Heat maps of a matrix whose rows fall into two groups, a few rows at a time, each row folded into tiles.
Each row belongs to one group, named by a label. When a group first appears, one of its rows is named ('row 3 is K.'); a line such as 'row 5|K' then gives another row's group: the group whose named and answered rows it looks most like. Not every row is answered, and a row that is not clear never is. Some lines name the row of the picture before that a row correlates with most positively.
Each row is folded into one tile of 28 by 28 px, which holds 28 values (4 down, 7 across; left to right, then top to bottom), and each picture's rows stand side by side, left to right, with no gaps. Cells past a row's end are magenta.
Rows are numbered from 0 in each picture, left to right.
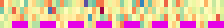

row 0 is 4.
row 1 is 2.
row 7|4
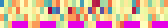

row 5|2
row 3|4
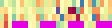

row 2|4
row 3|2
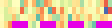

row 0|2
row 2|4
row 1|2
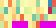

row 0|4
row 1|2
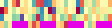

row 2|2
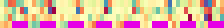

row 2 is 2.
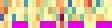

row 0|4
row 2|4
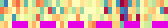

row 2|4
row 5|2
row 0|4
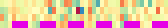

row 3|4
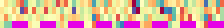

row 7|2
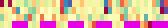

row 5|2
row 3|2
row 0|4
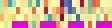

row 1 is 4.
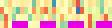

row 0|4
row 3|4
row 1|4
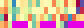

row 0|4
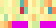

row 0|2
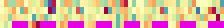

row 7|4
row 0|2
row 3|2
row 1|2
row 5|2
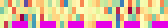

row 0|4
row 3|2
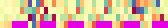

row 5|4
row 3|2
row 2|2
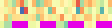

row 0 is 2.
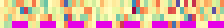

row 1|4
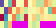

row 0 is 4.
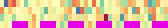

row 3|4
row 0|4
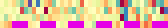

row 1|4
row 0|2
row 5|2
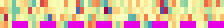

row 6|4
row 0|4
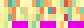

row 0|2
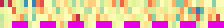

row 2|4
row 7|4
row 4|4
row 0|4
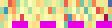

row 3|4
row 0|4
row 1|2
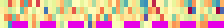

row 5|4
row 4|4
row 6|2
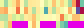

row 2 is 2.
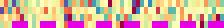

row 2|2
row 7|4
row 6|4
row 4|2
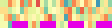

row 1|4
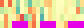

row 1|4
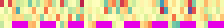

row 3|2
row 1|4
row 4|4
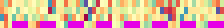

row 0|4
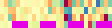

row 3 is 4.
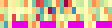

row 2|4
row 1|2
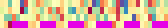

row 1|2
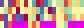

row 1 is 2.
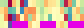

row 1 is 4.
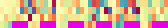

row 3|2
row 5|2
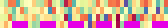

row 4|4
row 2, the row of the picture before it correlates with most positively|3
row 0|2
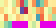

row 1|2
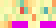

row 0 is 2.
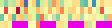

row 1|2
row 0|4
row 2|4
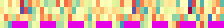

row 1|4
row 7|4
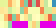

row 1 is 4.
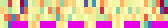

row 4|4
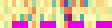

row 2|2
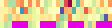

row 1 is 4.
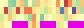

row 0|4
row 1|4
